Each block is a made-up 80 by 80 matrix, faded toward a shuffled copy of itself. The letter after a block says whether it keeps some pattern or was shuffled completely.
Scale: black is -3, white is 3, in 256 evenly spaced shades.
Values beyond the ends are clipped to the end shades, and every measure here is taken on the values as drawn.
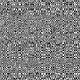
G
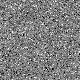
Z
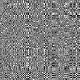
G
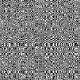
G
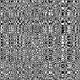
G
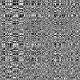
G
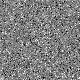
Z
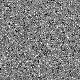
Z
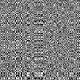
G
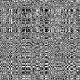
G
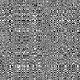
G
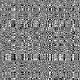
G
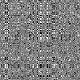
G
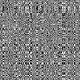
G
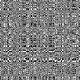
G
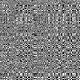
G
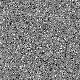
Z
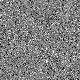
Z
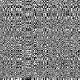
G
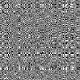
G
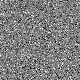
Z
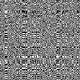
G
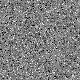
Z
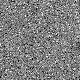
Z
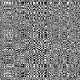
G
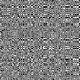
G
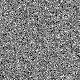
Z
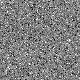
Z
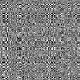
G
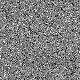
Z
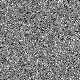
Z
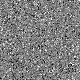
Z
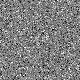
Z
